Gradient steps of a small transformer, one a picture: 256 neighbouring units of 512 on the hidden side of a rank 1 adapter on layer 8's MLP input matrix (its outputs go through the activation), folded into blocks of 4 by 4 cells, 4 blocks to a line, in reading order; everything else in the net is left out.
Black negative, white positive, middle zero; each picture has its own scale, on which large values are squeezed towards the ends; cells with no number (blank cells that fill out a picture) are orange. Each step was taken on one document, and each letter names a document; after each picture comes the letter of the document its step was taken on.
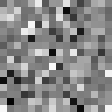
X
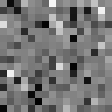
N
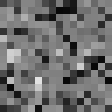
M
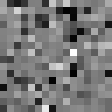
N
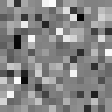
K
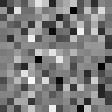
X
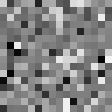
K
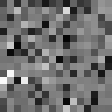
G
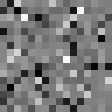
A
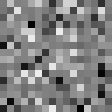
X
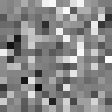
K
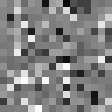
G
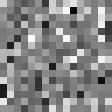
K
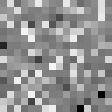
X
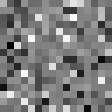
K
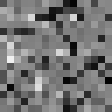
A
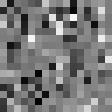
N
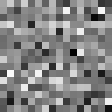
X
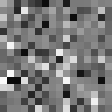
G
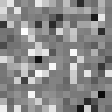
X
